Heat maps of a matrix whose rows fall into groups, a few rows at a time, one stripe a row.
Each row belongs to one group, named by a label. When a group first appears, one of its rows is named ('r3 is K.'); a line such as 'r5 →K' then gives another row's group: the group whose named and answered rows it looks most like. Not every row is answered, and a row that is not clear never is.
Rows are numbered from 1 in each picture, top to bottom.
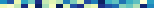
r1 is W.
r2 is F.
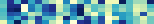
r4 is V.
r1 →W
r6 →W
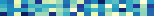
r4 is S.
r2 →S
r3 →W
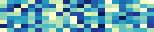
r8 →F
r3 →W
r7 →S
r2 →V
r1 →W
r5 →W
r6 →W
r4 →F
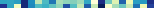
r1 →S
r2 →S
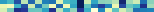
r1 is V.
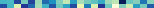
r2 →S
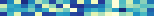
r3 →W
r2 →F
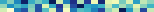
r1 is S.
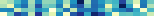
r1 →F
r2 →F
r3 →W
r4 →F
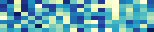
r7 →W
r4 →V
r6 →V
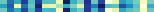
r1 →W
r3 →W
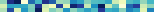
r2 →F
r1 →V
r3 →W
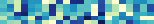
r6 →F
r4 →S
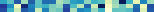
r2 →S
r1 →V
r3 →S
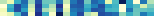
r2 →F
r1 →F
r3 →F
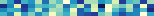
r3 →S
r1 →V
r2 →S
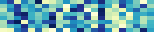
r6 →V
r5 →S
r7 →S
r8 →F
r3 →F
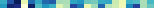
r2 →V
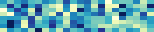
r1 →S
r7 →V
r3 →W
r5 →V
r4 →F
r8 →W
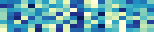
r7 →F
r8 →F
